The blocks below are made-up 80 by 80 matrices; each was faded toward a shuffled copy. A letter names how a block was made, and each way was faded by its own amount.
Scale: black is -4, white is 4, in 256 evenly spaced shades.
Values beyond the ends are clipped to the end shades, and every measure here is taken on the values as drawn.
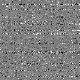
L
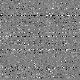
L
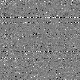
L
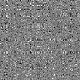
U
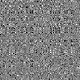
U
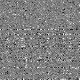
L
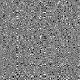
U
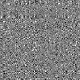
U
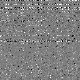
L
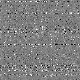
L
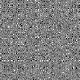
U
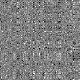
U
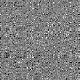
U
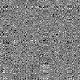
U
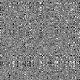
U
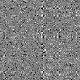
U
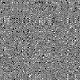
U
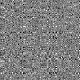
U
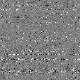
L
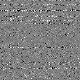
L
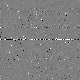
L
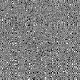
U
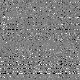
L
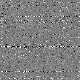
L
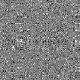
U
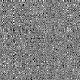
U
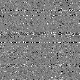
L
